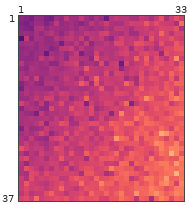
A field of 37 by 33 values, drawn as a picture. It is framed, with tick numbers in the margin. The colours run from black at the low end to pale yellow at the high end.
The halves do not mirror each other. The bottom right is the ninth with the highest average. The top left is the ninth with the lowest average. There is an overall slope up to the bottom right. No row or column stands out.
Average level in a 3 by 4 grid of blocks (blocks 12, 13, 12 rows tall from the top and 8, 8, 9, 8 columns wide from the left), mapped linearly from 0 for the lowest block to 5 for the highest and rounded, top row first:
0 1 2 3 / 1 2 3 4 / 2 3 4 5
